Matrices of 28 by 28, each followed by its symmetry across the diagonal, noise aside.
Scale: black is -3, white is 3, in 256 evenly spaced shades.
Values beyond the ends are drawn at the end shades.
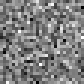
antisymmetric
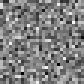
antisymmetric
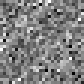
symmetric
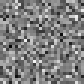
antisymmetric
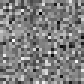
antisymmetric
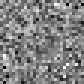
symmetric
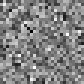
symmetric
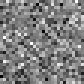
antisymmetric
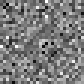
symmetric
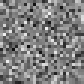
antisymmetric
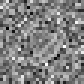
symmetric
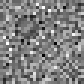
symmetric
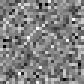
symmetric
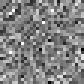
symmetric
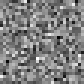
antisymmetric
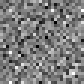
symmetric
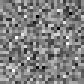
antisymmetric
